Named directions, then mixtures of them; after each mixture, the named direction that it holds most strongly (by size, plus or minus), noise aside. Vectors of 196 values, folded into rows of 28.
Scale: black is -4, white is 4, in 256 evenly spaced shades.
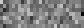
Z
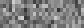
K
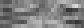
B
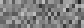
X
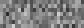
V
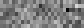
X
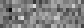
K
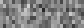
V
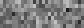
X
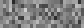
K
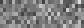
X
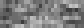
B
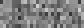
K
